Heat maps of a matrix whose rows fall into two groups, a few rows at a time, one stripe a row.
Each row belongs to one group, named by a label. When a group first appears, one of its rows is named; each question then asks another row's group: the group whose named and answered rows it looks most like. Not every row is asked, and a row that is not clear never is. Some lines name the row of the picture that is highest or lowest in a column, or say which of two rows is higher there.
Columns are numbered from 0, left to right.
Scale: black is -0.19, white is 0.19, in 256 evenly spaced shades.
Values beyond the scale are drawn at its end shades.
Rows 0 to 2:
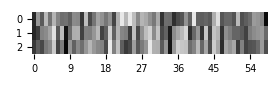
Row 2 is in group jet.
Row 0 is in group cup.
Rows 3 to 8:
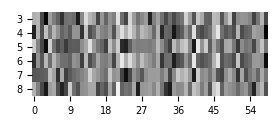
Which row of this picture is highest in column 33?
7
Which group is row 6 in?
cup
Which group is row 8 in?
jet
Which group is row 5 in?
jet
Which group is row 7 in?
jet
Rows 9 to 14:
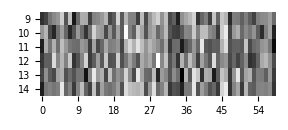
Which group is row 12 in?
cup
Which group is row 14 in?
cup
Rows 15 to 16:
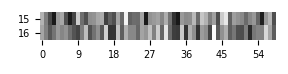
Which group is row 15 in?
jet
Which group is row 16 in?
cup
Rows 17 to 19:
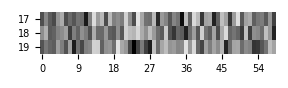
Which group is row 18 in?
cup
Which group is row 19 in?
jet
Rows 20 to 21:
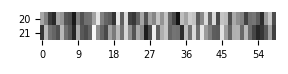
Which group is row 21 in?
jet
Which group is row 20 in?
jet
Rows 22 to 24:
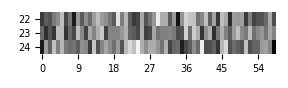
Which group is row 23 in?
jet
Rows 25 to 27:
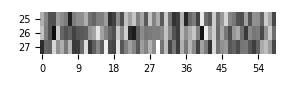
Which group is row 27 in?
cup
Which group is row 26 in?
jet
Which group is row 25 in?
cup
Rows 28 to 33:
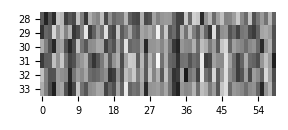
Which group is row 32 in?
cup
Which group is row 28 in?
jet
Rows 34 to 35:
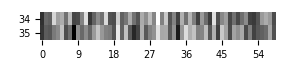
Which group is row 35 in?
jet
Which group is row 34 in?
cup
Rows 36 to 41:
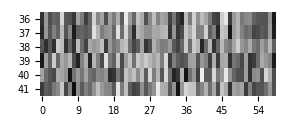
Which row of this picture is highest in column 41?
37
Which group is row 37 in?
jet
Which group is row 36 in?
jet
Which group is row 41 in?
jet
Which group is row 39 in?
cup
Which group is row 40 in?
cup
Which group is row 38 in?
jet
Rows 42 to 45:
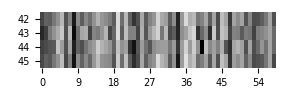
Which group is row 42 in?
jet
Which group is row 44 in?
jet
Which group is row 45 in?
jet
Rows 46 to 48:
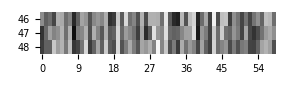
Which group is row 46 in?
cup
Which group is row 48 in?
cup
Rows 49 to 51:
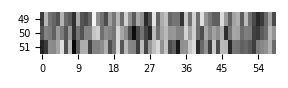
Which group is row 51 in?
cup
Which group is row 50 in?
jet
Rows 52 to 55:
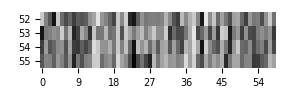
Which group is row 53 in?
cup
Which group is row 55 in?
jet
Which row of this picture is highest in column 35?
52
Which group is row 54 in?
jet
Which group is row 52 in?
jet
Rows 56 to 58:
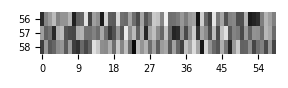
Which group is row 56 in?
cup
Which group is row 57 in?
cup
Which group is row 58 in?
jet
